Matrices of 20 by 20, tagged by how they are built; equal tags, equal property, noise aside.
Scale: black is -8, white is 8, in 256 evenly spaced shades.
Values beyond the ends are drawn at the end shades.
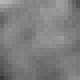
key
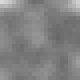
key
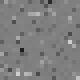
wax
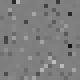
wax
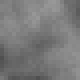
key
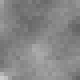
key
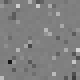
wax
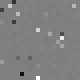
wax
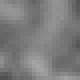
key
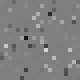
wax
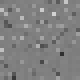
wax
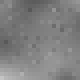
key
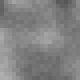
key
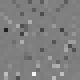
wax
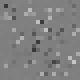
wax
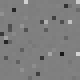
wax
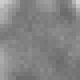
key
